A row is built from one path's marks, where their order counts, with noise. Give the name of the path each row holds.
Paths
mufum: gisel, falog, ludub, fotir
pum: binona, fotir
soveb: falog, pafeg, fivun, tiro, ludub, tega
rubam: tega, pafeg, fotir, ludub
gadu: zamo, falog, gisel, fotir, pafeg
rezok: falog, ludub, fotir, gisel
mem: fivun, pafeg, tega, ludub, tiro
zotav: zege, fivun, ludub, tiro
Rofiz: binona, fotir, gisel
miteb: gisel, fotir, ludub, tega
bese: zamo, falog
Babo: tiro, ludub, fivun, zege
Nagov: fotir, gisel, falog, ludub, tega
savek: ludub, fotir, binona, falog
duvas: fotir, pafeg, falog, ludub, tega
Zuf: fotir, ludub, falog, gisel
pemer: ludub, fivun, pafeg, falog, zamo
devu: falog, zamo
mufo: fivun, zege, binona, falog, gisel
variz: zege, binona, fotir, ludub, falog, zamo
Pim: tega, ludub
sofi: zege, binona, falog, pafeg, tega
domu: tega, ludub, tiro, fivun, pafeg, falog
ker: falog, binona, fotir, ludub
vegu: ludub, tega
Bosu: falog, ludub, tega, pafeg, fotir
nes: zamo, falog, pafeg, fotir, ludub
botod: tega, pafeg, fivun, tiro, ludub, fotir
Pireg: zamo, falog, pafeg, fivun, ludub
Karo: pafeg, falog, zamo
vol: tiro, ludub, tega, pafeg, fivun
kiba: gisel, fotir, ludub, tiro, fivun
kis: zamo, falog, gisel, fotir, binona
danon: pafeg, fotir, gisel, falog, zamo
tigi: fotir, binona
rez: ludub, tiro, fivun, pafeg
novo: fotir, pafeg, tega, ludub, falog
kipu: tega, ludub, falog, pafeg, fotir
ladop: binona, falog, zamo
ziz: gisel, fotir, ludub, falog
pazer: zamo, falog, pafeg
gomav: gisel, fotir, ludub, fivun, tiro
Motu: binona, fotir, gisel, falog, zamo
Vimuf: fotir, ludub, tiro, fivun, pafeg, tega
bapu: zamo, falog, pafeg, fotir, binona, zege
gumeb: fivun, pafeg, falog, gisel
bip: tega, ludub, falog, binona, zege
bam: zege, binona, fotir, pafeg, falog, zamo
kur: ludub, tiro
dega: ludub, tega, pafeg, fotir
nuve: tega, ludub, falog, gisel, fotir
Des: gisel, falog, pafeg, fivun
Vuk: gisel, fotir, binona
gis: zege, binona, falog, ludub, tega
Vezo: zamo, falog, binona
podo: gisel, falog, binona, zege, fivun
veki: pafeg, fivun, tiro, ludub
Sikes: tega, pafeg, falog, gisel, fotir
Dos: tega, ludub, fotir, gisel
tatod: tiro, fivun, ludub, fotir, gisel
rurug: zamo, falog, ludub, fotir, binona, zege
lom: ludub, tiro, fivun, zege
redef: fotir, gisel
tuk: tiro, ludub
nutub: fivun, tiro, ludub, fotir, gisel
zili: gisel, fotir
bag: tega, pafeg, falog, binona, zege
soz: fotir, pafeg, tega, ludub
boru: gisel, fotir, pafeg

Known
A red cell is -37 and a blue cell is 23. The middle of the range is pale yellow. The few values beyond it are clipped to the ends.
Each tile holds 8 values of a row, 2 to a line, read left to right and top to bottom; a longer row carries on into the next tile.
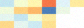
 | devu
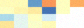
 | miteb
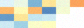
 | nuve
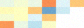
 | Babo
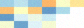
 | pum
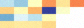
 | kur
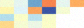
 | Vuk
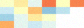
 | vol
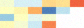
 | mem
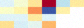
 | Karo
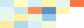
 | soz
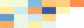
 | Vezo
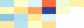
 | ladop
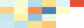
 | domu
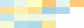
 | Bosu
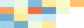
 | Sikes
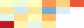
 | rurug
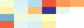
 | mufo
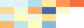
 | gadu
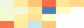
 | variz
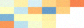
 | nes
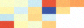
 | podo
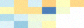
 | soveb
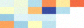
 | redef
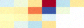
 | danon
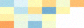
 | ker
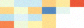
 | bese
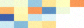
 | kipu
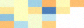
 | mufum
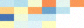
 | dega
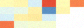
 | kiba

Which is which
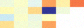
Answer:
gomav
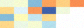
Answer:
kis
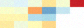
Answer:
novo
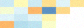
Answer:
tuk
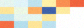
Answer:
pazer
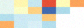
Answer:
tatod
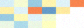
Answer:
rubam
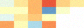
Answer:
bam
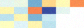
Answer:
tigi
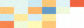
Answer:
bip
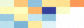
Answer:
Vimuf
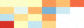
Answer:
bapu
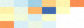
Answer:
boru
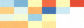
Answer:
savek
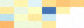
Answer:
gis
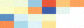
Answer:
gumeb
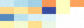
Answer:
vegu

